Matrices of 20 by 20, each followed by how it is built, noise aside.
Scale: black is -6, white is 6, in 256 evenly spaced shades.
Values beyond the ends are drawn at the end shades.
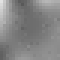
smooth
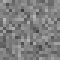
noise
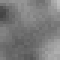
smooth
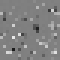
sparse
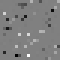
sparse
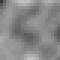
smooth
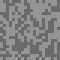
noise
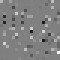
sparse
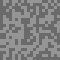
noise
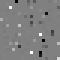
sparse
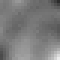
smooth
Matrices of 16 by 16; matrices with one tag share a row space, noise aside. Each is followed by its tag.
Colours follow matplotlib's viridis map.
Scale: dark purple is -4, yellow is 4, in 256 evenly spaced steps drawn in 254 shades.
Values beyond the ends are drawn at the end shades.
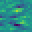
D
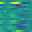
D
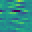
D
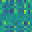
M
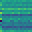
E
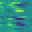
D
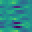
D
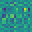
M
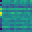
E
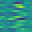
D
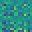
M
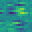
D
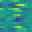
D
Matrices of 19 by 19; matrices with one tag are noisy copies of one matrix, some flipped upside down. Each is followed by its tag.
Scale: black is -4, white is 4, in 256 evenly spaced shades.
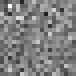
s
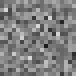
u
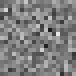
u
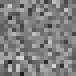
s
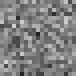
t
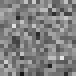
t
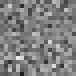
s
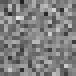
s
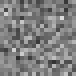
t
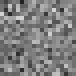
s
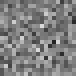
u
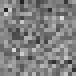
t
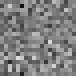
s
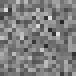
u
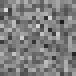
u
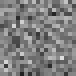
t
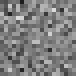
s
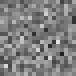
u
